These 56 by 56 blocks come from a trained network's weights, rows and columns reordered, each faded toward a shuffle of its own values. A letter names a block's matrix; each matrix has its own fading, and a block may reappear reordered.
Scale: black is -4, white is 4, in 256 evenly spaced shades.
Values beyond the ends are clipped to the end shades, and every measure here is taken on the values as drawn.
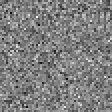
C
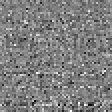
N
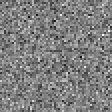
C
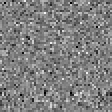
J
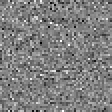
J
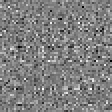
J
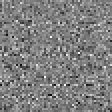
N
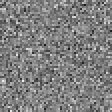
C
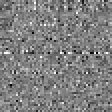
N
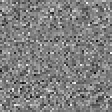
N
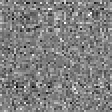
J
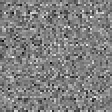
N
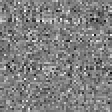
N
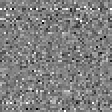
N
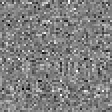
J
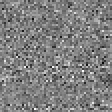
N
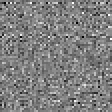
J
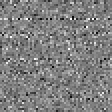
N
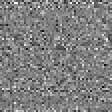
N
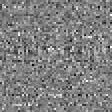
N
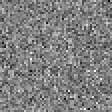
C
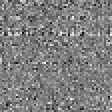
J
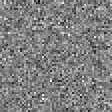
C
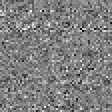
N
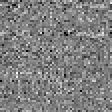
J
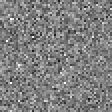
C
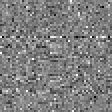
N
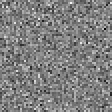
C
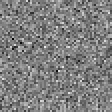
C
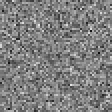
C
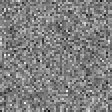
C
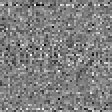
N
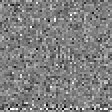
N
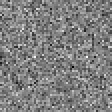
C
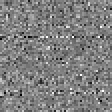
N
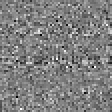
N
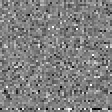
N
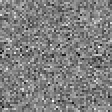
C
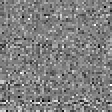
N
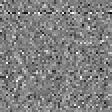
N
